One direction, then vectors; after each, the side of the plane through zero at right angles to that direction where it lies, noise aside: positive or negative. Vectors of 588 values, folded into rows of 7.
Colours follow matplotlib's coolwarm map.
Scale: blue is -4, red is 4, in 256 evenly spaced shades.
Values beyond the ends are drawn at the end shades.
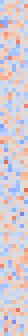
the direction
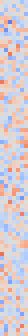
negative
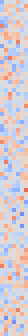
positive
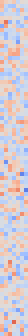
negative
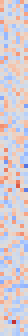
negative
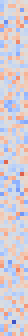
positive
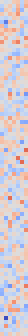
positive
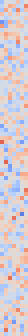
positive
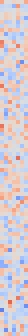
negative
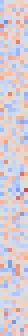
positive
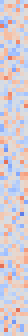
positive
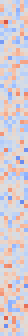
negative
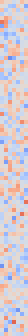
negative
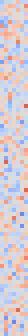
positive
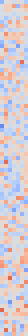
positive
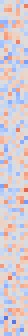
positive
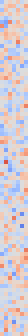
positive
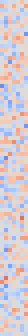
positive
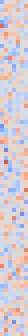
positive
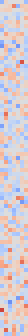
positive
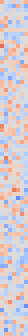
negative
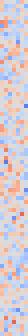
negative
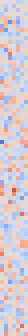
negative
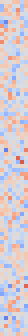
positive
